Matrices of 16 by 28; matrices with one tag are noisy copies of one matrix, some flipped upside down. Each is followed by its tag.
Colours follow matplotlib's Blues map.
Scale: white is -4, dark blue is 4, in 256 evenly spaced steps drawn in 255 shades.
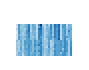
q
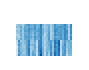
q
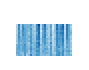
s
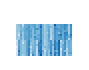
q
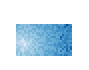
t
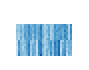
q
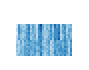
q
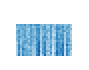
s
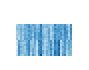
q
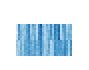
q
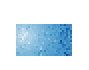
t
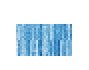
q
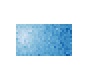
t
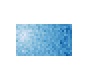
t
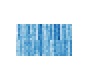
q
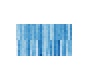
q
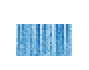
s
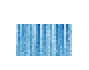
s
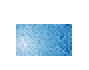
t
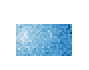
t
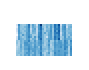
q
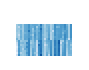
q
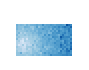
t
